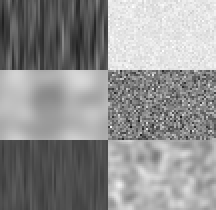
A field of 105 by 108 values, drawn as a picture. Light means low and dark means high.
The table splits into 3 rows of 2 panels. Panel 1,1: high, streaked downward. Panel 1,2: very low, fine-grained, faint in contrast. Panel 2,1: low, smooth. Panel 2,2: middling, fine-grained, strong in contrast. Panel 3,1: high, streaked downward, faint in contrast. Panel 3,2: low, blotchy.
